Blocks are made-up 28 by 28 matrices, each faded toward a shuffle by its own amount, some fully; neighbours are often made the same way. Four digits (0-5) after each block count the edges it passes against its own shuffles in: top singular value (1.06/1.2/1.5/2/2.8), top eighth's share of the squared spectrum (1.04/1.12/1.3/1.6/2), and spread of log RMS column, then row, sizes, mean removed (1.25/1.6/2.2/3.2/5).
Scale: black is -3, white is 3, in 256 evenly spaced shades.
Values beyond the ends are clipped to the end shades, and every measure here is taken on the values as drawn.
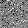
1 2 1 0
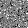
0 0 0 0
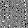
3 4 2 0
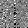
3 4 2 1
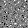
1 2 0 0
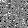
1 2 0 0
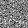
0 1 0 0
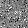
0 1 0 0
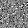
1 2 0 1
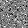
1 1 0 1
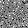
0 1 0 0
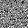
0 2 0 0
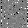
3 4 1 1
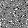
0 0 0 0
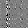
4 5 2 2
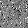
0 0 0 0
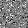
0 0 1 1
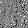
2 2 1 1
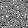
2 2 0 1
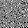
3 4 1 1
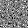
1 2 0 1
